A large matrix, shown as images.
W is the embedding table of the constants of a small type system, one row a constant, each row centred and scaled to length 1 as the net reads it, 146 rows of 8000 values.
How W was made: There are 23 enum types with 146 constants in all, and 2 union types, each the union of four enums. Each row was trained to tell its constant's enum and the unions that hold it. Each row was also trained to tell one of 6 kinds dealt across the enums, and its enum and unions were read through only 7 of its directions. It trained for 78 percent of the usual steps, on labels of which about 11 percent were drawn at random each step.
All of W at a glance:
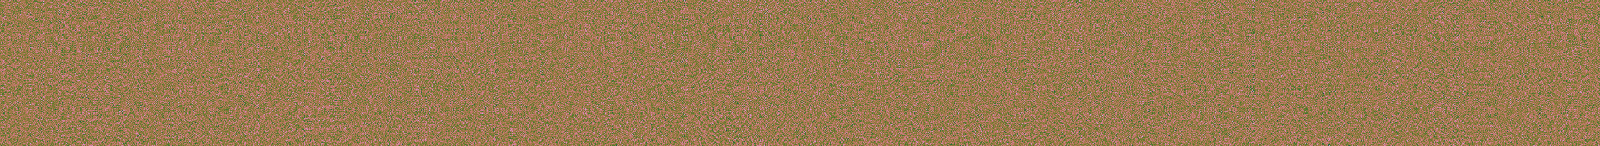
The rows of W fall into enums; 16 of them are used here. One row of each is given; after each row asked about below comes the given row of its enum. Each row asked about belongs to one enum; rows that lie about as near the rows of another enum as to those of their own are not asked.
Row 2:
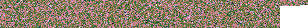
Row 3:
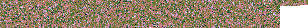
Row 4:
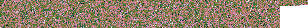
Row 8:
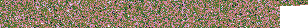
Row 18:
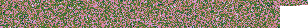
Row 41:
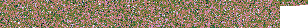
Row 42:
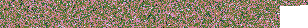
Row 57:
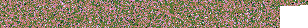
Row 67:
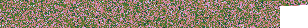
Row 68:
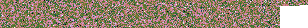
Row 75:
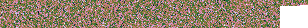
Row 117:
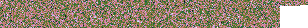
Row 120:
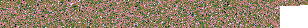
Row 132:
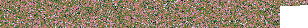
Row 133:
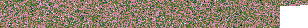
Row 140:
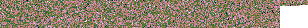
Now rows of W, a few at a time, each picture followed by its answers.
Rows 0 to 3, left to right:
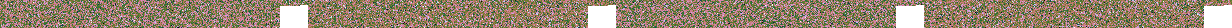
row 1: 41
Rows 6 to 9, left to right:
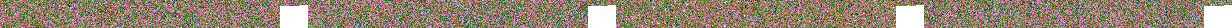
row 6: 68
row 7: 57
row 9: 117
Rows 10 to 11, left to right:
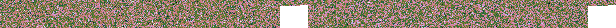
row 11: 68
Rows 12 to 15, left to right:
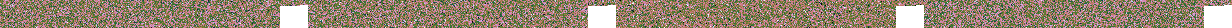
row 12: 4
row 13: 140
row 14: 68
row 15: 117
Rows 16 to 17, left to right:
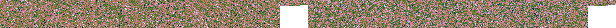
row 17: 75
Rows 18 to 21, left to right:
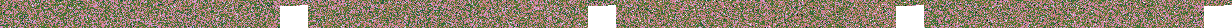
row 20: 8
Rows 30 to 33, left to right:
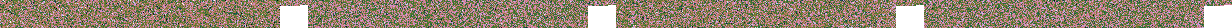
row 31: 117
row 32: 140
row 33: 18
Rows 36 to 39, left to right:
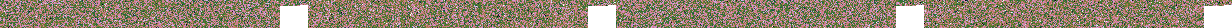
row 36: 4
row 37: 57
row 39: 120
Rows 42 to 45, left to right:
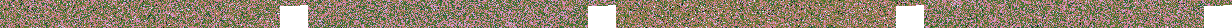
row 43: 68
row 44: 8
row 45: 41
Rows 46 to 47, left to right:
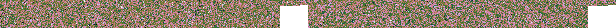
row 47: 68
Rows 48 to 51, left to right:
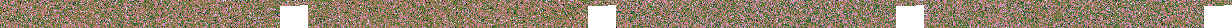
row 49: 132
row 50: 3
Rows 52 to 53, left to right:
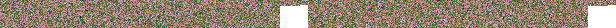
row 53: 75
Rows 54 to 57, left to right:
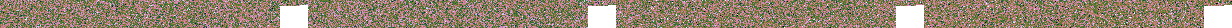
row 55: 117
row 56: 120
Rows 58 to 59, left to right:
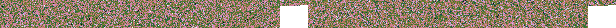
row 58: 133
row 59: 68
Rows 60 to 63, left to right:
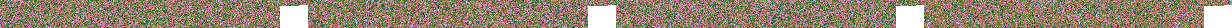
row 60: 75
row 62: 57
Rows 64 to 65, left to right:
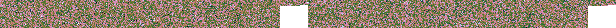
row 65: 18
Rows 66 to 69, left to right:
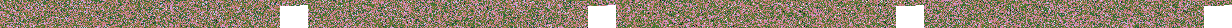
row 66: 2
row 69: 41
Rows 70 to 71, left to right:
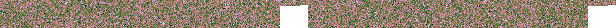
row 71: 3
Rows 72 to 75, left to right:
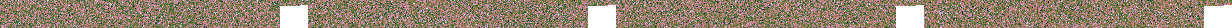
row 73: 18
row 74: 2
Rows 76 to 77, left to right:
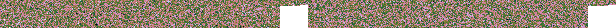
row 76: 4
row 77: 18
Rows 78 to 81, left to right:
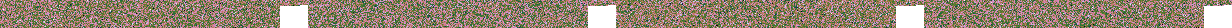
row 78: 3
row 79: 75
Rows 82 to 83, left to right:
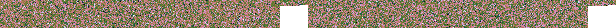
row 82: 41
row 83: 57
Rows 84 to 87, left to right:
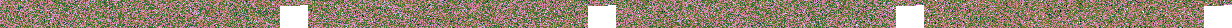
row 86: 120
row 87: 4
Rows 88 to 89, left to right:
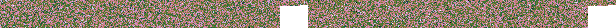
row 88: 75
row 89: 120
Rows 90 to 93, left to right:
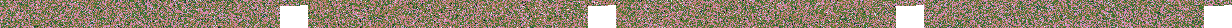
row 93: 68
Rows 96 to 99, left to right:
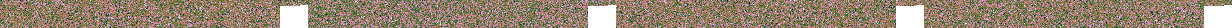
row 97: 140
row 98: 3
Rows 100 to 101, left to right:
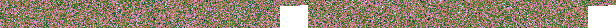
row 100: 18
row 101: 57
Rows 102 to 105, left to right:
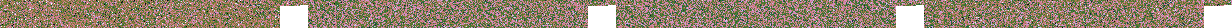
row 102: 132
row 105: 140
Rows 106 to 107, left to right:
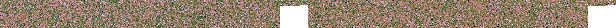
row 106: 57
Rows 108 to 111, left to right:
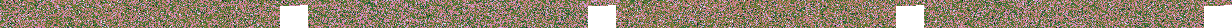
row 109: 117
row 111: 18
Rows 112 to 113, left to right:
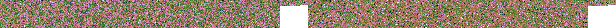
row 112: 133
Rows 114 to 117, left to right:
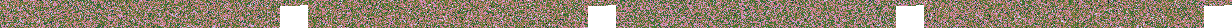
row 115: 18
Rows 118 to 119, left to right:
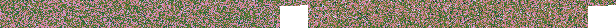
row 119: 57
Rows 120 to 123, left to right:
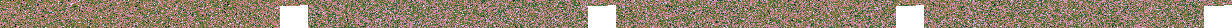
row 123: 3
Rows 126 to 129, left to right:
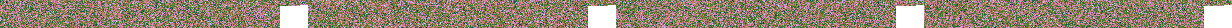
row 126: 4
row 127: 41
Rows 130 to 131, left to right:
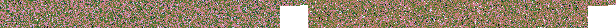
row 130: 2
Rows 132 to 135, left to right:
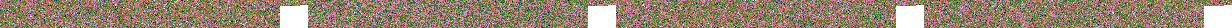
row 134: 3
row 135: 120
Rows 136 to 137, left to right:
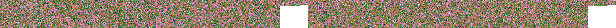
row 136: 132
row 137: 3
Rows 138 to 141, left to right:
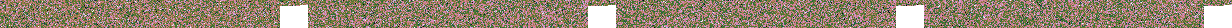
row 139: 140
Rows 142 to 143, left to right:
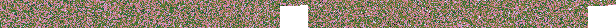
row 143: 4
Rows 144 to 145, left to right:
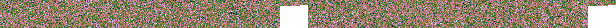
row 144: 133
